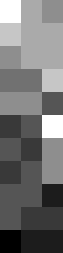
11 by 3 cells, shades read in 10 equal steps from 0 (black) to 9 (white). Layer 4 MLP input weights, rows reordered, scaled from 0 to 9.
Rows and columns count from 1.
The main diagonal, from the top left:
9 6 6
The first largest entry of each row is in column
1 1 2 3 1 3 3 3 1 1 2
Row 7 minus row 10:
0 0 3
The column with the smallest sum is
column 2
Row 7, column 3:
5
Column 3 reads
5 6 6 7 3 9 5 5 1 2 1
